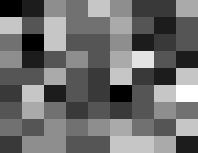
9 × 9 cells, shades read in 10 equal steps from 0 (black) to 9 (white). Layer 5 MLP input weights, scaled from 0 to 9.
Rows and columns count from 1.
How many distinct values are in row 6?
6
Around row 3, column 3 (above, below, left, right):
7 3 0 3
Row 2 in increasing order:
1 3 3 3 4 4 6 7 7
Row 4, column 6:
6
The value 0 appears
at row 1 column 1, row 3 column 2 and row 6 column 6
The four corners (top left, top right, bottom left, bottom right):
0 6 2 1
